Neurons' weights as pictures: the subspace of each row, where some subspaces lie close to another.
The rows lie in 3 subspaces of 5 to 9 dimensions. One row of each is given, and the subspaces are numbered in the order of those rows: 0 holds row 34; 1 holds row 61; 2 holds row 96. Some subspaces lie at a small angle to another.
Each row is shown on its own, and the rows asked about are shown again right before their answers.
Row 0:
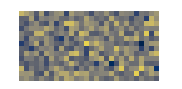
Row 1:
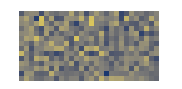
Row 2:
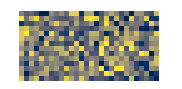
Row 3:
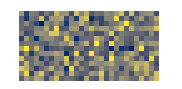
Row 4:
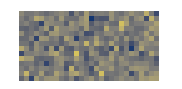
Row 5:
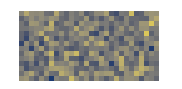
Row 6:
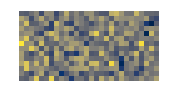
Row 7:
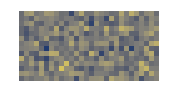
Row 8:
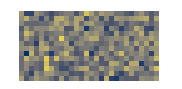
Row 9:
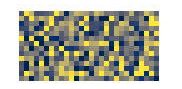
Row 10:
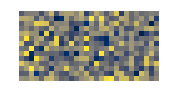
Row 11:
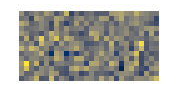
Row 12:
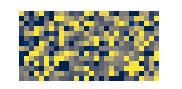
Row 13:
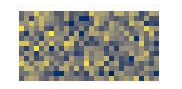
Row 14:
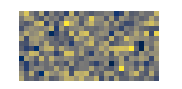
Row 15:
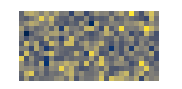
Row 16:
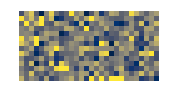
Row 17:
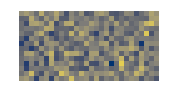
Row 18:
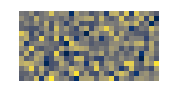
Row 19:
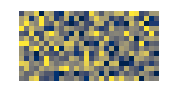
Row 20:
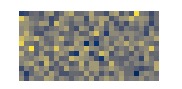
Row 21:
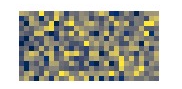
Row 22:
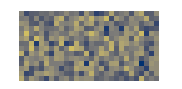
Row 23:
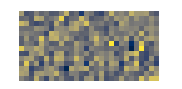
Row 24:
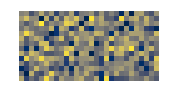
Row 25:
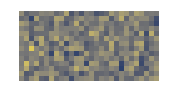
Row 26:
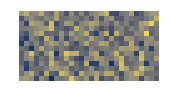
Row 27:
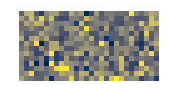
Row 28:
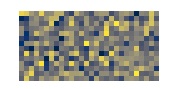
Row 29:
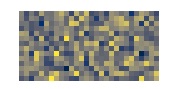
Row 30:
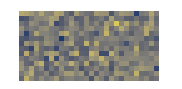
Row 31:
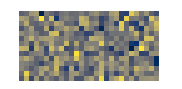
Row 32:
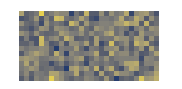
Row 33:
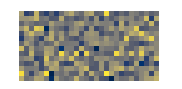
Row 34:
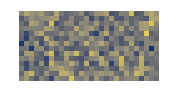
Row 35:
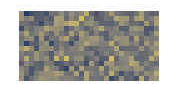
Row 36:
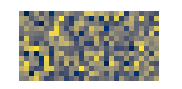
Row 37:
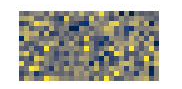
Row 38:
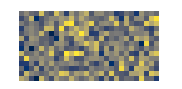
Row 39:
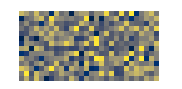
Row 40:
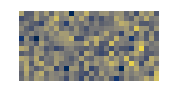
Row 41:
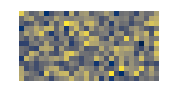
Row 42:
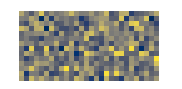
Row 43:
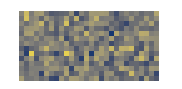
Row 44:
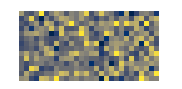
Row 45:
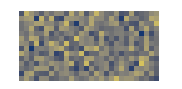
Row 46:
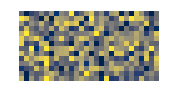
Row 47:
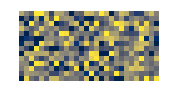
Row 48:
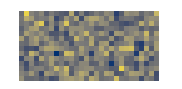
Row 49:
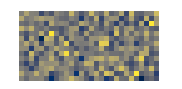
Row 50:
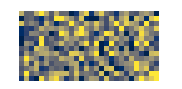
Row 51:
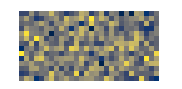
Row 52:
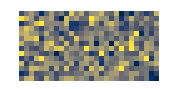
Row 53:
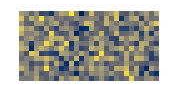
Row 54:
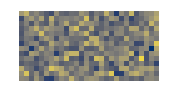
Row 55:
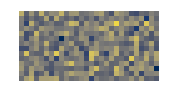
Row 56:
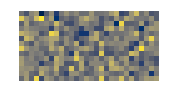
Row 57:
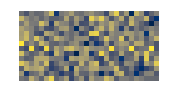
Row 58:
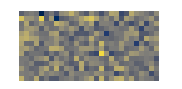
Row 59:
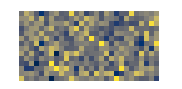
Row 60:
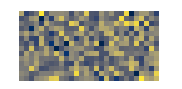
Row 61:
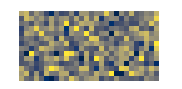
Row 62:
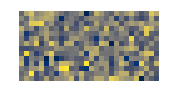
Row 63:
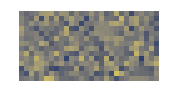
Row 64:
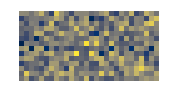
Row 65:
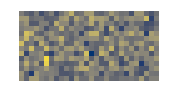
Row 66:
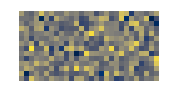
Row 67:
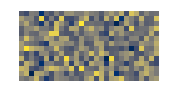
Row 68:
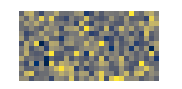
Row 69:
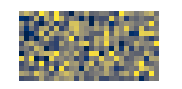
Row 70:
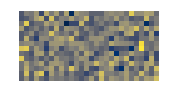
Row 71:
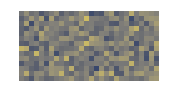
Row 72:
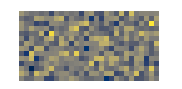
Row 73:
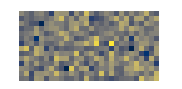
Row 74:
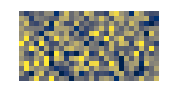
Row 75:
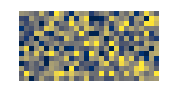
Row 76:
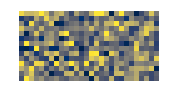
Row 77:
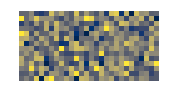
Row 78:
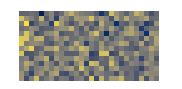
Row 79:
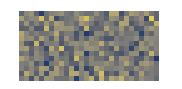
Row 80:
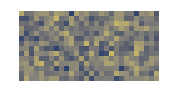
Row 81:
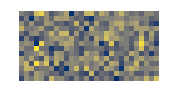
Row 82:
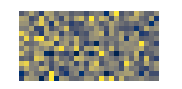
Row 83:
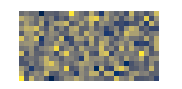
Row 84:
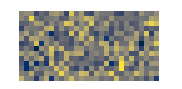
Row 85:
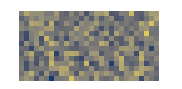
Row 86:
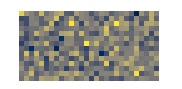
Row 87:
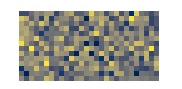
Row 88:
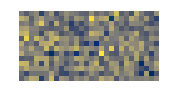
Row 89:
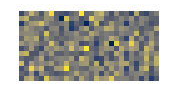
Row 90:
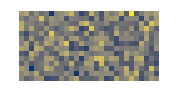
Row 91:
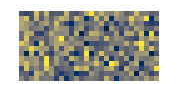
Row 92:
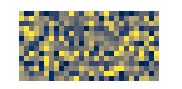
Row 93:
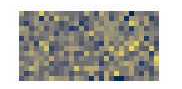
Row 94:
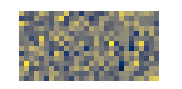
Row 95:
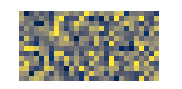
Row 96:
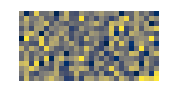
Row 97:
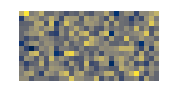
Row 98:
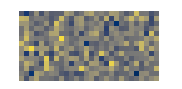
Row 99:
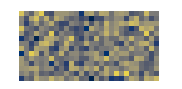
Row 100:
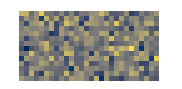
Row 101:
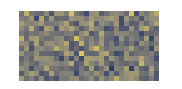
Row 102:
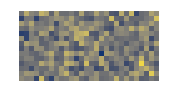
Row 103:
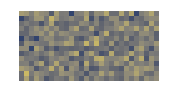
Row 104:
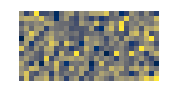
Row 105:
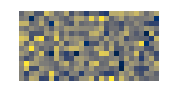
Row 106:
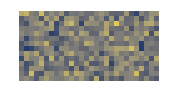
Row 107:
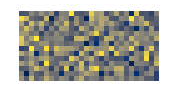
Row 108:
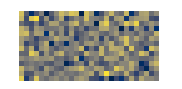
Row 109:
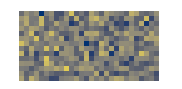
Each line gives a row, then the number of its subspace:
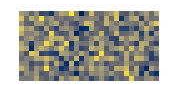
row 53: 2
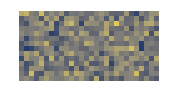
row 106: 1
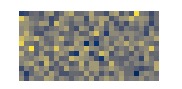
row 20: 1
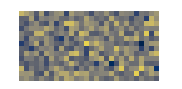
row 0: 1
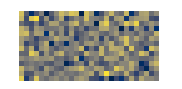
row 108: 2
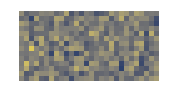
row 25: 2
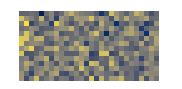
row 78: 0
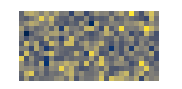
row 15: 0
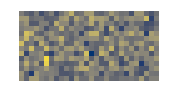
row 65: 0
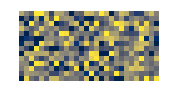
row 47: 0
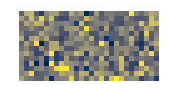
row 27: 0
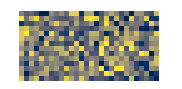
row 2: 2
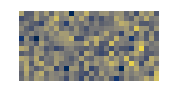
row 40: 1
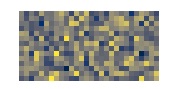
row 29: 0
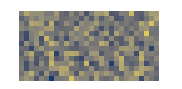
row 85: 0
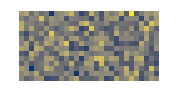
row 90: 2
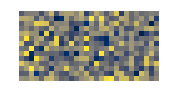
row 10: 2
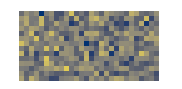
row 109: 0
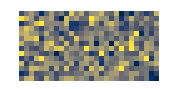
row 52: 2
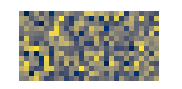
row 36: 1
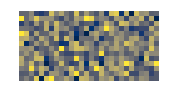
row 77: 2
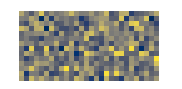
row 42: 2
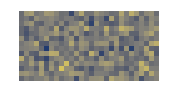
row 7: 2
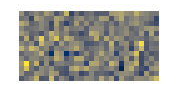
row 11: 2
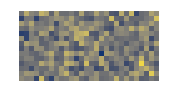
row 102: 2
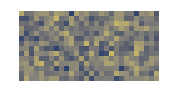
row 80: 1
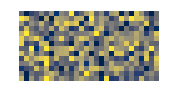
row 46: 1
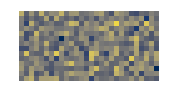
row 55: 1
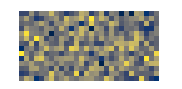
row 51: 2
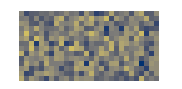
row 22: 2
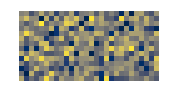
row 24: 1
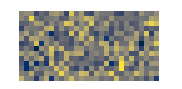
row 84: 0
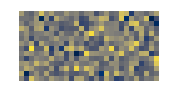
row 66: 2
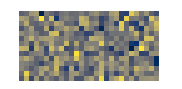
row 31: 2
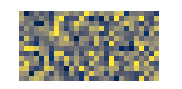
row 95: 1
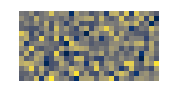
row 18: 2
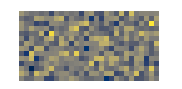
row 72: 2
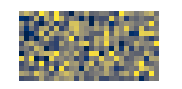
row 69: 2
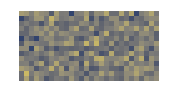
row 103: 1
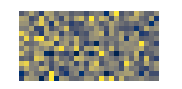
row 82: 2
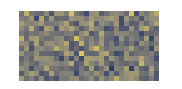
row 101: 2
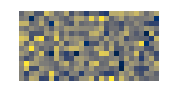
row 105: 2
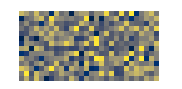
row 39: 1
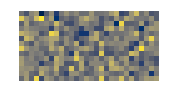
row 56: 2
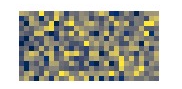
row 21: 0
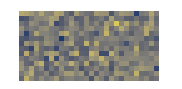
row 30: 1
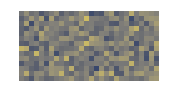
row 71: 1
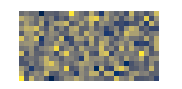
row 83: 2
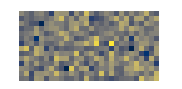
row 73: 0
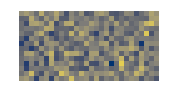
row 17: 0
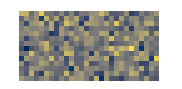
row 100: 1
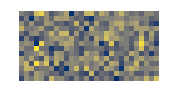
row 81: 0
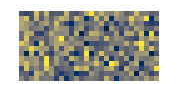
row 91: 1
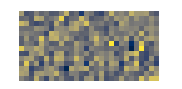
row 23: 2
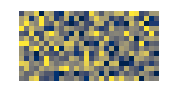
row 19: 0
